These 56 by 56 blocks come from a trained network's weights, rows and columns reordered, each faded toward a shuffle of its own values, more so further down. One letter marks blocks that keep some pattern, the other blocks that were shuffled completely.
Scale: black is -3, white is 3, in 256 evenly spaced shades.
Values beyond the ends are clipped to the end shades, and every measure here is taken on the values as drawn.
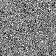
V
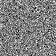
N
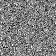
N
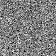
V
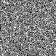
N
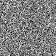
N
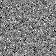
V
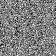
V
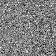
N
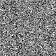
N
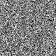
N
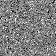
V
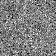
V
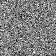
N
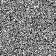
V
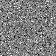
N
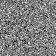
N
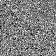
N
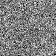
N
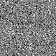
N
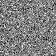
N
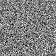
V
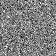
V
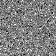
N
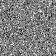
V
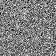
N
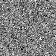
V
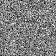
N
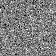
V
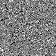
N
